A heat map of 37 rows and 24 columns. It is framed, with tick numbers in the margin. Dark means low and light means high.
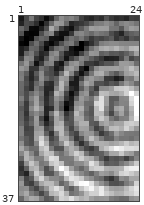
No row or column stands out. Concentric rings centre on the middle right. The ninth with the lowest average is the top left. The texture is blotchy. There is an overall slope up to the bottom right. On average the colour sits 50% of the way up the scale.
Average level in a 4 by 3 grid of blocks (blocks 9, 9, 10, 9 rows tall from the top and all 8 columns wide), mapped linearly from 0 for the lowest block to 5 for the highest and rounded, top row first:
012
124
234
354
